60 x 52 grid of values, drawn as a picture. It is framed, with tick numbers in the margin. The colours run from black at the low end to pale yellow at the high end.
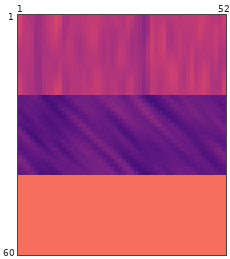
The table splits into 3 rows of 1 panel. Panel 1,1: middling, streaked downward, faint in contrast. Panel 2,1: low, slanting down to the right, faint in contrast. Panel 3,1: high, flat.
